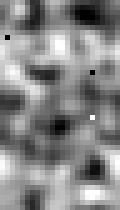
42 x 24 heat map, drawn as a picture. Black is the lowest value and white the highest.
Grain: blotchy. Histogram: bell-shaped. Lone odd cells: 3, 1 higher and 2 lower than their neighbours.
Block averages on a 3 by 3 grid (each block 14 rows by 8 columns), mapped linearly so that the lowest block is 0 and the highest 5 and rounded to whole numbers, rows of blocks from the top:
452
301
445
